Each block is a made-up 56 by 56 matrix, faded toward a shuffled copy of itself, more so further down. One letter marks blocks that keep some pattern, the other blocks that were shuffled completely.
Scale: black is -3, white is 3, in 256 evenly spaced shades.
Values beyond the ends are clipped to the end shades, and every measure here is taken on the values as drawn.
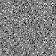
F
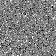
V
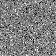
V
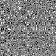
F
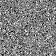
V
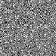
F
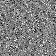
V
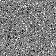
V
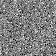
V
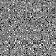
F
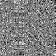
F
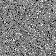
V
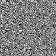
F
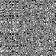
F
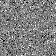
V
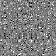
F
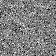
V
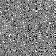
F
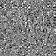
F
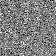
V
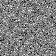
V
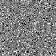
F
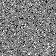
V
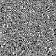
F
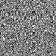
F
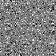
F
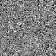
F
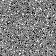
V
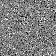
V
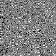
F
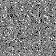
F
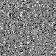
F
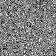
V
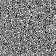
V
